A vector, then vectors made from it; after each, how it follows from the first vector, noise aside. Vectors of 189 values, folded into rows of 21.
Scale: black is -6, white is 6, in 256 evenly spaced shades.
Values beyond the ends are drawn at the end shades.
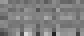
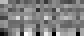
scaled up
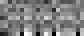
scaled up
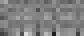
copied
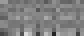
copied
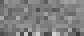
sign-scrambled
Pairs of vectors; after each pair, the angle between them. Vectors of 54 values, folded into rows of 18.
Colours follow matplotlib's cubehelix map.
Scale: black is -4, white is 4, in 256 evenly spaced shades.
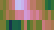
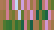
partly aligned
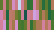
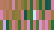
partly aligned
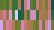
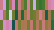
orthogonal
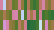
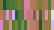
partly opposed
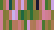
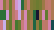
orthogonal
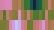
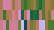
partly aligned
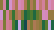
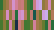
partly aligned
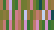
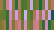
nearly parallel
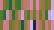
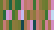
nearly parallel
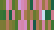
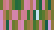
orthogonal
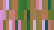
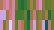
nearly parallel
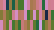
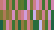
partly aligned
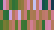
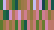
nearly parallel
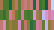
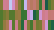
orthogonal
